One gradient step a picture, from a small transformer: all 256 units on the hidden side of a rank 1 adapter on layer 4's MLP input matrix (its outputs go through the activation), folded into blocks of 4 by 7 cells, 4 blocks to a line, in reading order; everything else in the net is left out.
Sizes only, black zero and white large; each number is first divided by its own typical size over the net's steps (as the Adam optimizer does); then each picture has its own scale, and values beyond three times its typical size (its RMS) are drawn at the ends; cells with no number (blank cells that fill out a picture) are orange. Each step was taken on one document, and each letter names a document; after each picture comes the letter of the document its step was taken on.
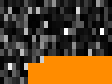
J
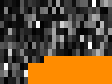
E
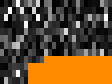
J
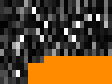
J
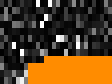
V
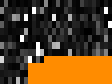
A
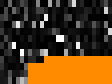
V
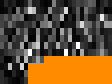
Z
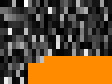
J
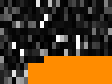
V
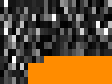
Z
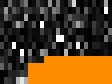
V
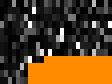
A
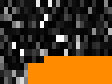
V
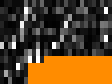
A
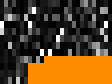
A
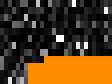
V
